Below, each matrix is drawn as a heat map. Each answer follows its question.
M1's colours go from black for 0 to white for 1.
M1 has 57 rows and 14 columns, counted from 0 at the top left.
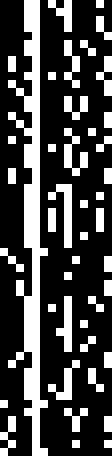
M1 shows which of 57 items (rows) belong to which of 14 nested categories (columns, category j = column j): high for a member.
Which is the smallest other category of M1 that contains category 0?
4
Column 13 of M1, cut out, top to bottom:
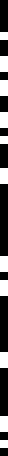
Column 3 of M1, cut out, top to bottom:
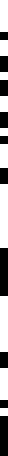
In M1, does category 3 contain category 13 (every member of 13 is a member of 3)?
no
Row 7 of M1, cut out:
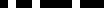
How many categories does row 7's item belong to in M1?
4
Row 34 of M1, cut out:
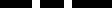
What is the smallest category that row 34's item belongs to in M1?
8
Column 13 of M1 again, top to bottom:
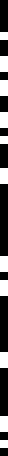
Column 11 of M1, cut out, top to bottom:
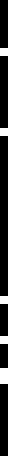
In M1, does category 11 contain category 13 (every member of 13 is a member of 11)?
no
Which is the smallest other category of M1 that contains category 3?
8
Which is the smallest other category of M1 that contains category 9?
1
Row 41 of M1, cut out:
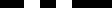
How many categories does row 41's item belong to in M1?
4
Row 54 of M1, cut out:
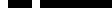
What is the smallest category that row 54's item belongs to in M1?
0
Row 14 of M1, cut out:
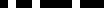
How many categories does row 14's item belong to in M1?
4
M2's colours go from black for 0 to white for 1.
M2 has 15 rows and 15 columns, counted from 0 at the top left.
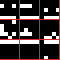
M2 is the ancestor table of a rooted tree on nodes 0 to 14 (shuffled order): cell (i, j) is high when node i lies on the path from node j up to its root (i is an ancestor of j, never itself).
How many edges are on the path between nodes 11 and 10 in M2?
5
